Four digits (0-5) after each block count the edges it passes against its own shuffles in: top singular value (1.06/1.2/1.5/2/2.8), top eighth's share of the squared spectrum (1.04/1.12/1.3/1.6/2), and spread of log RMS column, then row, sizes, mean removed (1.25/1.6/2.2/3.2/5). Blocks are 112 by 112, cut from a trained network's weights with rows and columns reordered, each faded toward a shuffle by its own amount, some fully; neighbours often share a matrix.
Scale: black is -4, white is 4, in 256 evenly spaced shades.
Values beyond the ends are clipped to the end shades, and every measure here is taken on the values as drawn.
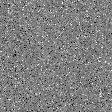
1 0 0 0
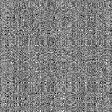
4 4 1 3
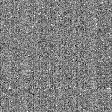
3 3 0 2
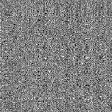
4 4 1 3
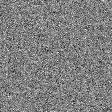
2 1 0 0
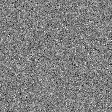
2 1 0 0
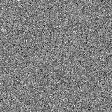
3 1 0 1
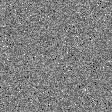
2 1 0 0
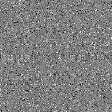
4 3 0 2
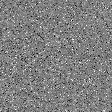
1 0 0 0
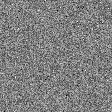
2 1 0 0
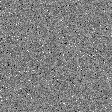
0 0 0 0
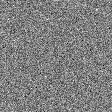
1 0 0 0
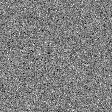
2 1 0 0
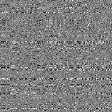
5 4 1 4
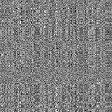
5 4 2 3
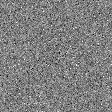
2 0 0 0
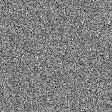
0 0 0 0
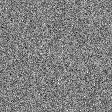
1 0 0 0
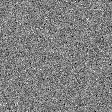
1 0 0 0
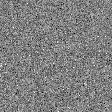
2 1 0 0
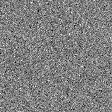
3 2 0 0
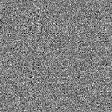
4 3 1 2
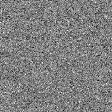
3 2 0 1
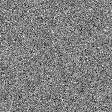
2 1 0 0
